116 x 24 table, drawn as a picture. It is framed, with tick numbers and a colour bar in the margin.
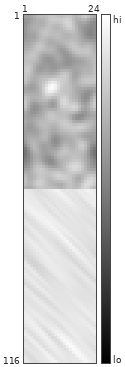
The table splits into 2 rows of 1 panel. Panel 1,1: high, blotchy. Panel 2,1: very high, slanting down to the right, faint in contrast.
